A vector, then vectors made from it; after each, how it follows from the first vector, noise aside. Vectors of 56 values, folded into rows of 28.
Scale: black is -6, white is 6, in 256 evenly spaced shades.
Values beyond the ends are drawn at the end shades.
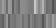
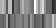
scaled up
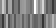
scaled up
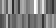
scaled up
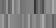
negated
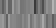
negated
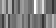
scaled up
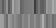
negated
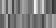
scaled up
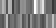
scaled up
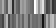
scaled up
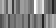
scaled up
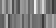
scaled up
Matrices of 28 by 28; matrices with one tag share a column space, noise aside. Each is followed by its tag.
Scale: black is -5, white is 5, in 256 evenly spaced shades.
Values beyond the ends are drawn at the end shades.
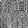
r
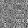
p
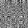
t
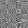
p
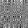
t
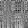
r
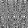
t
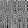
r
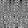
t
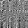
r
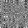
t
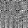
r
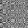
p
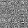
p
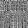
r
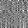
r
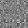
p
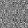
p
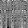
r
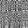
r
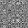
p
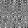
t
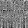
r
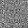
p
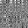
t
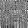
r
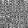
t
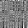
r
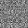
p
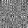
t
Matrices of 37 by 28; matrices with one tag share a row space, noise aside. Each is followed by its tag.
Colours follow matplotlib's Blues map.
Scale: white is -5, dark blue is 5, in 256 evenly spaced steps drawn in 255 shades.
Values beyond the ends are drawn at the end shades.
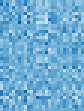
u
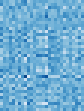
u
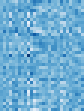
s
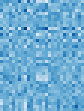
u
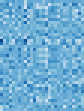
u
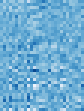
s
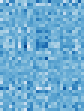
u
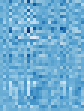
s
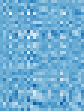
s
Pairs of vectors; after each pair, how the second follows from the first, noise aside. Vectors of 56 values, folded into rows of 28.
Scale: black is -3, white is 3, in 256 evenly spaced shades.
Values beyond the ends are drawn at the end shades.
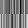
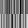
copied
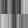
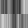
copied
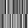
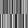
wrapped around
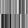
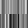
wrapped around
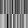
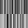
copied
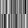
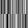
negated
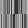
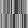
copied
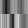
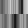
wrapped around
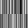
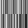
wrapped around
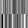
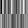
wrapped around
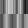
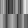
negated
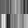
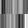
wrapped around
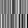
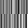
negated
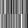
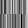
negated
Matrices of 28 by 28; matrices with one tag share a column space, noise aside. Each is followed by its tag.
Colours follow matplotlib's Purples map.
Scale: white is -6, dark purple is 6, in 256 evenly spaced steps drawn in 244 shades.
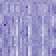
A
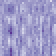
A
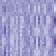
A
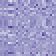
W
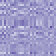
W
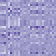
W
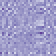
W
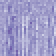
A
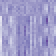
A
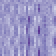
A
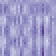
A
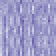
A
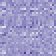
W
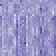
A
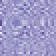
W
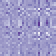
W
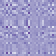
W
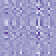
W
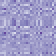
W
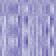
A
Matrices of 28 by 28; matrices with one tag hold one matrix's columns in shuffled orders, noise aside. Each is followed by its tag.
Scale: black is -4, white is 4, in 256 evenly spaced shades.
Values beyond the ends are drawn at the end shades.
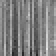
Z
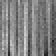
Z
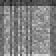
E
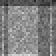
E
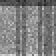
E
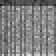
E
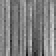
Z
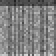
E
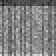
E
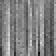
Z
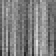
Z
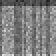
E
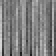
Z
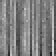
Z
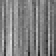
Z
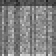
E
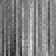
Z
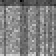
E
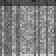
E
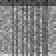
E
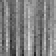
Z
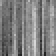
Z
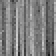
Z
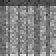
E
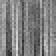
Z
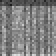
E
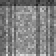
E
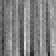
Z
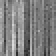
Z
